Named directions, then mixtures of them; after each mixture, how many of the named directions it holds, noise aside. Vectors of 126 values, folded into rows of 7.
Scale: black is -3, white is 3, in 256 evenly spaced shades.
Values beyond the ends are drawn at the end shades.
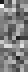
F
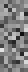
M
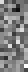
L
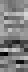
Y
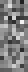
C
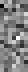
two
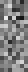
two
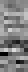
one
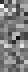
two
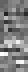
one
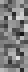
three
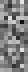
one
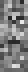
two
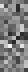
three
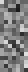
two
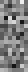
one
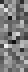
three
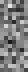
three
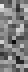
three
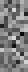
two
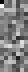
one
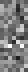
two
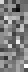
one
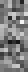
two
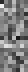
one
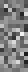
one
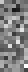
one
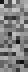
three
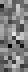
three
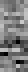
one
